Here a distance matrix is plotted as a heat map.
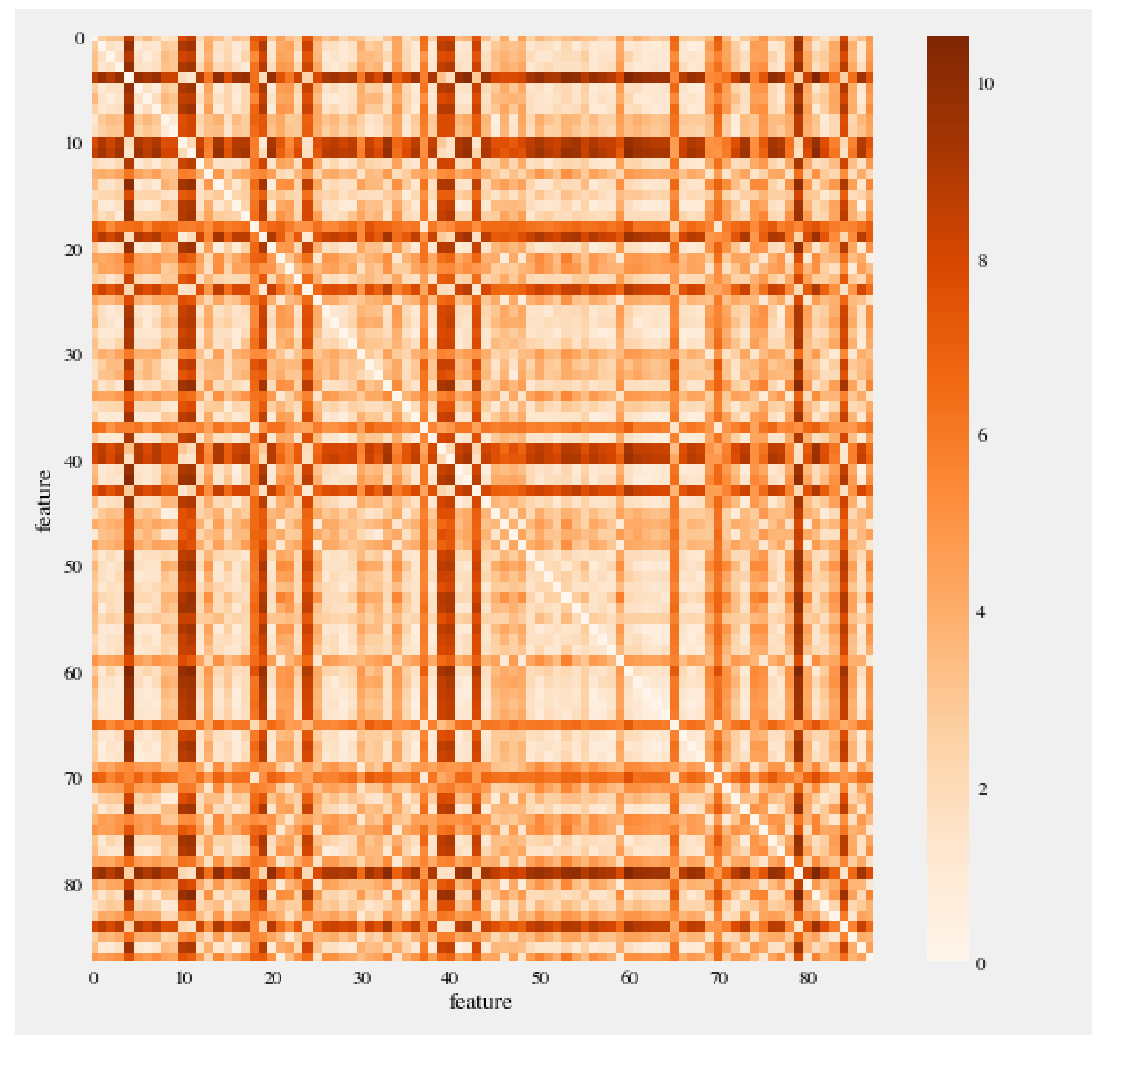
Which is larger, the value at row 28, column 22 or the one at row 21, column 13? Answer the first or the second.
the first
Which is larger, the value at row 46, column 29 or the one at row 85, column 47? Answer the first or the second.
the first
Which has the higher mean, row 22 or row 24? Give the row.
24
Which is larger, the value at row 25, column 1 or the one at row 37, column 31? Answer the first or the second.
the second
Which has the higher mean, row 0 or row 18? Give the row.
18
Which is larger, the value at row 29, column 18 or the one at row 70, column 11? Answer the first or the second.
the first
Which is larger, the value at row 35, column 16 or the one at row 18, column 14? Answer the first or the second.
the second
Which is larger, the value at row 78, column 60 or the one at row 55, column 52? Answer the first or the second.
the first
